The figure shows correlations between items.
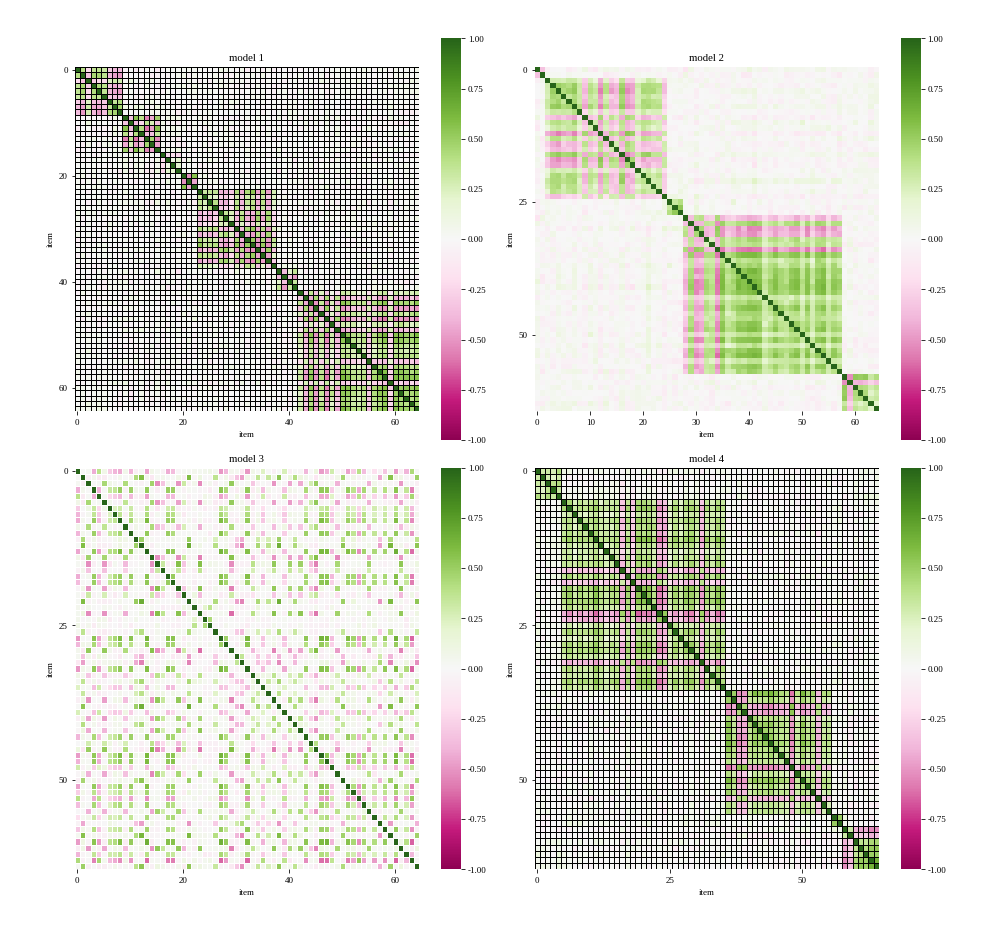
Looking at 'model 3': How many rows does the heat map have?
65
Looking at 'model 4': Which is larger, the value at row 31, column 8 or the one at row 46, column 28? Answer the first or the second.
the second
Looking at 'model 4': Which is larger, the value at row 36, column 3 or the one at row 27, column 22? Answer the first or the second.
the second
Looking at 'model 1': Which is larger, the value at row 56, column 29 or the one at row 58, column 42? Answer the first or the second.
the second
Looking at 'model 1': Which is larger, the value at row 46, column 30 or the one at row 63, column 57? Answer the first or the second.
the second
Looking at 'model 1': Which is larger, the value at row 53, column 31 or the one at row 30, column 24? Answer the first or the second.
the second
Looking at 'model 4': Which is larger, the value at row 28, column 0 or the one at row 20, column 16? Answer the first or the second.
the first
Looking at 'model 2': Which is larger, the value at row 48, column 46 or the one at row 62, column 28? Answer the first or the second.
the first
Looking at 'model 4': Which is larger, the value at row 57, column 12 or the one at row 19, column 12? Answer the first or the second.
the second
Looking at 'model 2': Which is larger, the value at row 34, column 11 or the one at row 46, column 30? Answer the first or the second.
the first
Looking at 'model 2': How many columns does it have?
65
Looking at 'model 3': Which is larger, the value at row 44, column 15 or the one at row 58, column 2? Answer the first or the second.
the second
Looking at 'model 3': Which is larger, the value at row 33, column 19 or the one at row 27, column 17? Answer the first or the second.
the second
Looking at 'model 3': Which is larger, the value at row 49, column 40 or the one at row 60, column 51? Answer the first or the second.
the second
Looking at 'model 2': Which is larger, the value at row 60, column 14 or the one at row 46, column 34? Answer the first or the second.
the first
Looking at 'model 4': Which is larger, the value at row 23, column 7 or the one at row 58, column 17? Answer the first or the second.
the second
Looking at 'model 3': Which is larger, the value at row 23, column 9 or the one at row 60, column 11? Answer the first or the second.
the second
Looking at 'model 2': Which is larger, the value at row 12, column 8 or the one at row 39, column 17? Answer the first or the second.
the second
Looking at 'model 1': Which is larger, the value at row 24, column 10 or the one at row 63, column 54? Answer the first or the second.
the second
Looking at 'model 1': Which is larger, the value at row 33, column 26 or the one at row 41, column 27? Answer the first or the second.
the first
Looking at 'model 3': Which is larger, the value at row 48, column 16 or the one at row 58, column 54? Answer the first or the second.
the second
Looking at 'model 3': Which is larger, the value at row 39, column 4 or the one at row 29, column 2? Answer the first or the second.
the second
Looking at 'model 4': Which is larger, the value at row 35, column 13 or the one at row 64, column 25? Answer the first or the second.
the first
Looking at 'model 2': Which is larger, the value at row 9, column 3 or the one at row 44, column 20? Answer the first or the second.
the second
